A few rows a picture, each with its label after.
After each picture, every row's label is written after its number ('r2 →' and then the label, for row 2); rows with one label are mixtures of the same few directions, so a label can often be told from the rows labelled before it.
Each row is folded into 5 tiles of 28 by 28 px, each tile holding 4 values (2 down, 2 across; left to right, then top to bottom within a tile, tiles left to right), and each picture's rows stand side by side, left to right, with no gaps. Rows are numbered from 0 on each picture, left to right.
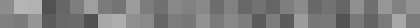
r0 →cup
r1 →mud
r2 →mud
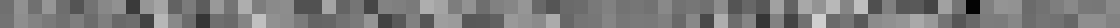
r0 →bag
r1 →mud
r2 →cup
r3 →mud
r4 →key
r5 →mud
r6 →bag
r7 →cup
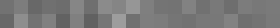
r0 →mud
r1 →cup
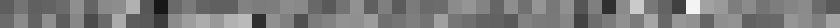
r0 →mud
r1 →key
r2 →bag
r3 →bag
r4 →bag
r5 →mud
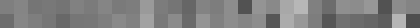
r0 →mud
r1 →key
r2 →key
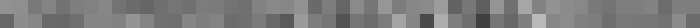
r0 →mud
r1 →mud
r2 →mud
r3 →mud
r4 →key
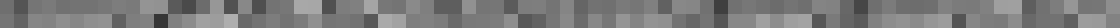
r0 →key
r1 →bag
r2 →cup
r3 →cup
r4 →key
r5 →key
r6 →key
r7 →cup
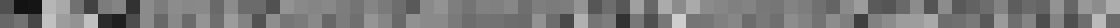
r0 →cup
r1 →mud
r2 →mud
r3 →key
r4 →mud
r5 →mud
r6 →bag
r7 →mud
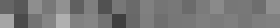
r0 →mud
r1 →bag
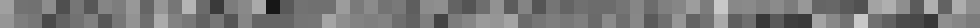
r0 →cup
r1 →bag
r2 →cup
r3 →bag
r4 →mud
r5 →key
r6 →bag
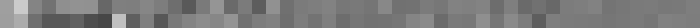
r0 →key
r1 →bag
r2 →key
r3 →mud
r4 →cup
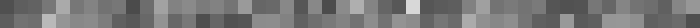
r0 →cup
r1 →key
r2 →bag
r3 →cup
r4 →mud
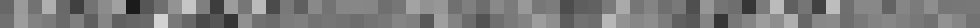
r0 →bag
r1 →bag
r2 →bag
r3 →mud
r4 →cup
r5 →bag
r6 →cup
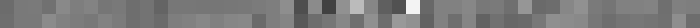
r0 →cup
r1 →key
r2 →bag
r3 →key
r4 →key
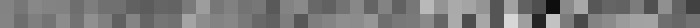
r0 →mud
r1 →cup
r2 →bag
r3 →mud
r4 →bag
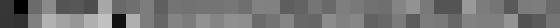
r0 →key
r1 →key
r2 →mud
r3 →cup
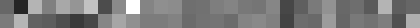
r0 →bag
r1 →cup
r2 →key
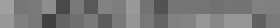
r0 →cup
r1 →key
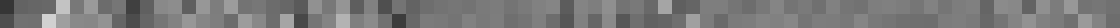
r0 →cup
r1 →cup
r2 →mud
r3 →mud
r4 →key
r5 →bag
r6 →bag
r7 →cup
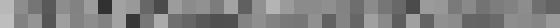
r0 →key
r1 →bag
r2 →mud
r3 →mud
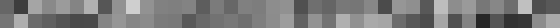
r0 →bag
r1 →cup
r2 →key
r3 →key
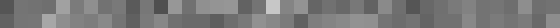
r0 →cup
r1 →bag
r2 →bag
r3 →key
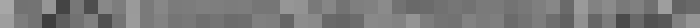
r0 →cup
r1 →key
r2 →mud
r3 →mud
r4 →key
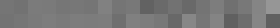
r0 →key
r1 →mud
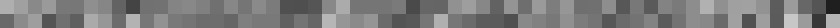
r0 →mud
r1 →bag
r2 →cup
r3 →bag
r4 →cup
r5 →mud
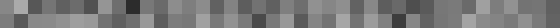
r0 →bag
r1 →mud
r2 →mud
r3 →cup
